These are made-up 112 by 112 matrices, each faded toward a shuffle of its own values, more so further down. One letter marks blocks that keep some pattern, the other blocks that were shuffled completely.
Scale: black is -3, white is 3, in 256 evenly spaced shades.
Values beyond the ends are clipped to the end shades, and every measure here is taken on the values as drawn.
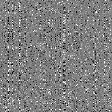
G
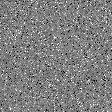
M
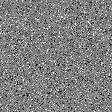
M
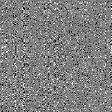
G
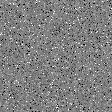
M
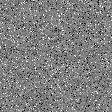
M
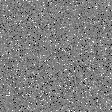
M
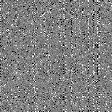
G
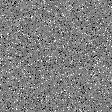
M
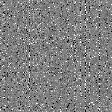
G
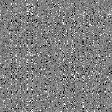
G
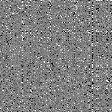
G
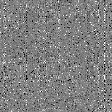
G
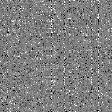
G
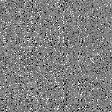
G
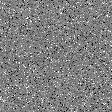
M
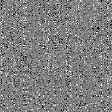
G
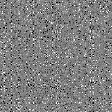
G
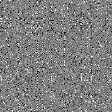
G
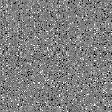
G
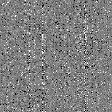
G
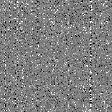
G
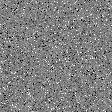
M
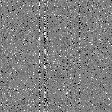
G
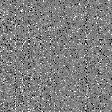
G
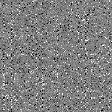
G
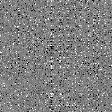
G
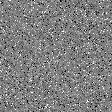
M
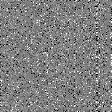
G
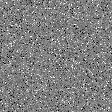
M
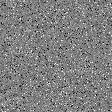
M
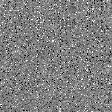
G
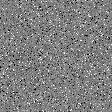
M
